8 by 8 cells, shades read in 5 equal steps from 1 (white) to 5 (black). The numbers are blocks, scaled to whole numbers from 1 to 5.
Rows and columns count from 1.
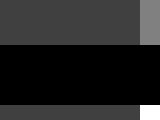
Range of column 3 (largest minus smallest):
1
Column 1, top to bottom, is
4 4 4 5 5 5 5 4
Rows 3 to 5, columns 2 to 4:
4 4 4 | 5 5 5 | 5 5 5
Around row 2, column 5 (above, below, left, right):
4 4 4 4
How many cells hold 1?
1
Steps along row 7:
same same same same same same same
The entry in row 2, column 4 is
4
